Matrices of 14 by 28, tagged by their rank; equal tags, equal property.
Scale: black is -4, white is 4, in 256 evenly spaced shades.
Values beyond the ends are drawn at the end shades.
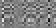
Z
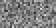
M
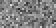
M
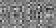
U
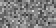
M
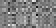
U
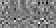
U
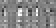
Z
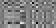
Z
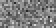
M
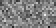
M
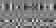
Z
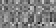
U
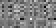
U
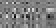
Z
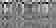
Z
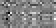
U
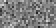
M
